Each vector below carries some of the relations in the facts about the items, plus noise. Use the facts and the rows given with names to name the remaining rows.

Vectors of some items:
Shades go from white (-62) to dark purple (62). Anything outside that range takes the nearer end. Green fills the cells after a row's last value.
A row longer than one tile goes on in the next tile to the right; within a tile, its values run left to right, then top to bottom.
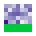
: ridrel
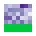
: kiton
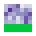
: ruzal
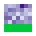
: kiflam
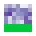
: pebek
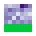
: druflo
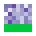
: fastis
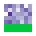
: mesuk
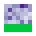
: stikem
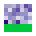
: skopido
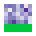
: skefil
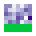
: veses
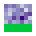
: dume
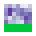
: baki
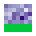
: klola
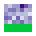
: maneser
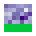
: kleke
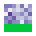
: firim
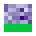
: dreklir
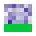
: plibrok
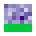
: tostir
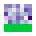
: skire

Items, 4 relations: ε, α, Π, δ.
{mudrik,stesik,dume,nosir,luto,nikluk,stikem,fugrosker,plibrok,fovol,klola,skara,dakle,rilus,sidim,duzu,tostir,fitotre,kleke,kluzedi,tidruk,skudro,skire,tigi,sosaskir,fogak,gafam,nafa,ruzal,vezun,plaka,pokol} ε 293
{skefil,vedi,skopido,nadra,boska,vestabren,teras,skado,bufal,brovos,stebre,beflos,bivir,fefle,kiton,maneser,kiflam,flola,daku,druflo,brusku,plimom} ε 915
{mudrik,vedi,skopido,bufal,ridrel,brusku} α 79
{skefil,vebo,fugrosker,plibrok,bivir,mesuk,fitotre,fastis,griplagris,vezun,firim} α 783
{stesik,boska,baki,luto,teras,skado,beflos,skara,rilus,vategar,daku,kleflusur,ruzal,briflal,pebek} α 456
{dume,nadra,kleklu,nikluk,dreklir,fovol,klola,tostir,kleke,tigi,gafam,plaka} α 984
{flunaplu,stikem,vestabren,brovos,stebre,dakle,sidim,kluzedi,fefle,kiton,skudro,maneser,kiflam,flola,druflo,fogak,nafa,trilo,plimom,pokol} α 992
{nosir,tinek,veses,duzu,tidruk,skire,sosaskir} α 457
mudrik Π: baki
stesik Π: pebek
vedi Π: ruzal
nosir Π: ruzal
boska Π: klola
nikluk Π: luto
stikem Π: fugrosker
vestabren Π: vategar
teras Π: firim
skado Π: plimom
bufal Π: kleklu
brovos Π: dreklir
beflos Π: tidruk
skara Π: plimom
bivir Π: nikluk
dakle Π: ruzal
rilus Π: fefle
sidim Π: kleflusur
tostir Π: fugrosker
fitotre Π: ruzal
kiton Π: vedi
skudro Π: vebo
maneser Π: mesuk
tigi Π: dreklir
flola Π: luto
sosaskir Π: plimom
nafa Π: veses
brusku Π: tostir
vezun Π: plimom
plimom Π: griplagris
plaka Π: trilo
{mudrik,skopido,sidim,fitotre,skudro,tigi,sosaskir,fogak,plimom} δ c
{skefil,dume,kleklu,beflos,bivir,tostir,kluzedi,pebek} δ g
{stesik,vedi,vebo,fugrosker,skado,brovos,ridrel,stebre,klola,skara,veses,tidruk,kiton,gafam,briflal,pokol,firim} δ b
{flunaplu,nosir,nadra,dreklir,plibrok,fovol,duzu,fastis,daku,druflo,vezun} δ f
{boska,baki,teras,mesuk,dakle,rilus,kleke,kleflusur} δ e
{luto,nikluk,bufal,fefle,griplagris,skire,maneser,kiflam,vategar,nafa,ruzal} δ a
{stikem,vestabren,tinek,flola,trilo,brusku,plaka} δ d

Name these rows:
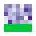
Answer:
duzu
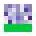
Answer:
nosir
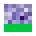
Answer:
fovol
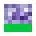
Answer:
nikluk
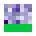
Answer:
bufal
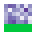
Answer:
bivir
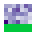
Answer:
vedi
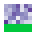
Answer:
mudrik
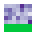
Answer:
flunaplu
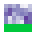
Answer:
vategar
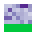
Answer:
pokol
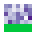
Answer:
tidruk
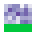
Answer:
skara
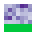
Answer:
kluzedi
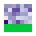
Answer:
brusku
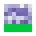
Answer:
skado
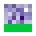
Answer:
plaka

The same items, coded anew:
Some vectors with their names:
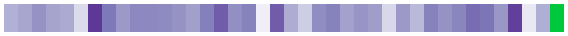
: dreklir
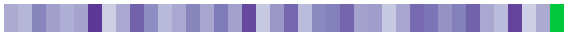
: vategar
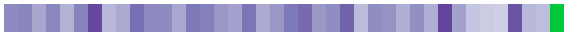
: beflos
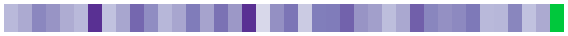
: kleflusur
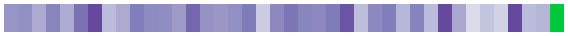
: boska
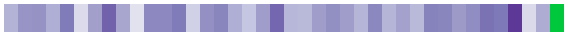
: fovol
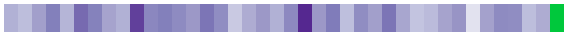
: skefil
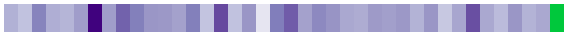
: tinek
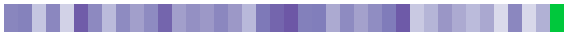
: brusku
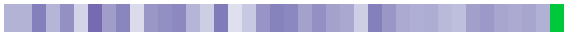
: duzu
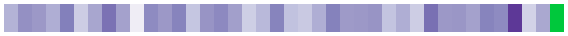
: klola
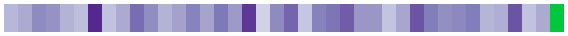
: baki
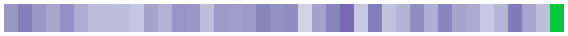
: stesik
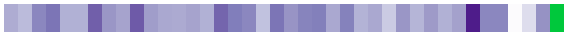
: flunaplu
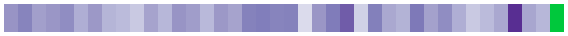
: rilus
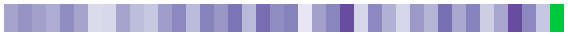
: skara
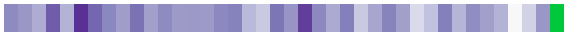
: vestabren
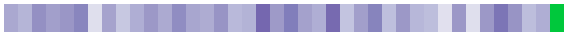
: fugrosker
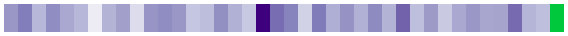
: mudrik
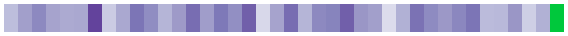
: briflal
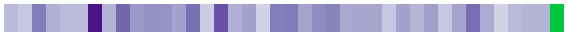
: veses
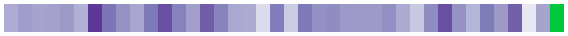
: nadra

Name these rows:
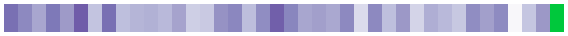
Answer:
stikem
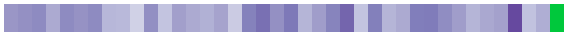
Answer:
luto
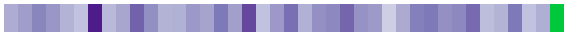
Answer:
pebek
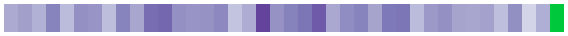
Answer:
skopido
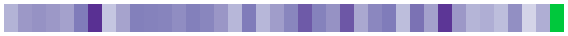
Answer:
daku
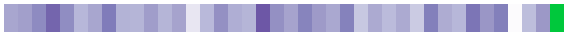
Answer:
kluzedi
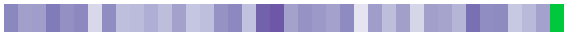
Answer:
nafa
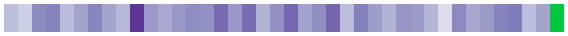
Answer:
mesuk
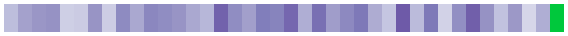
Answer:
ridrel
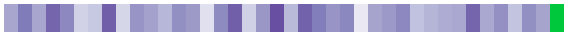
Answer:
dakle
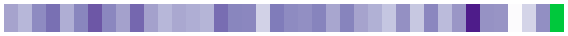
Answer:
trilo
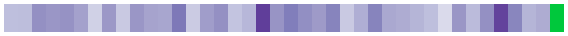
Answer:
plibrok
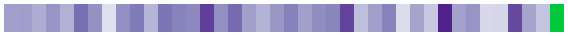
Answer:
skado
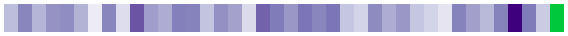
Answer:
fitotre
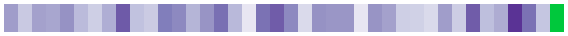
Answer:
sosaskir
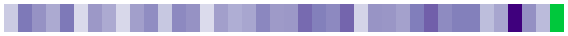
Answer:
ruzal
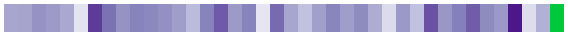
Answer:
kleklu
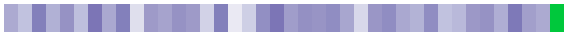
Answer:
skire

